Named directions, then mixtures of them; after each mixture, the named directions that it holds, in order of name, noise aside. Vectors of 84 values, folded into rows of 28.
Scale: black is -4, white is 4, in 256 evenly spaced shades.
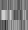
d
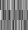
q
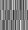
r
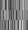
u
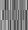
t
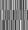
r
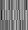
r, t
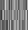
t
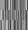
t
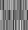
q, r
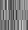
u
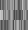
d, q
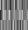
q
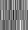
r, u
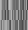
t, u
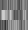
d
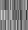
d, t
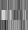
d
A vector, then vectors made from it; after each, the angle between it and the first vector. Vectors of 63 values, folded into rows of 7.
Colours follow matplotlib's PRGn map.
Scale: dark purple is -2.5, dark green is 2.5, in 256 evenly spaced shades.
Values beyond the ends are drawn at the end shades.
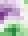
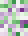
orthogonal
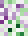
partly aligned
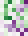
partly opposed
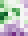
nearly opposite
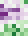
nearly parallel
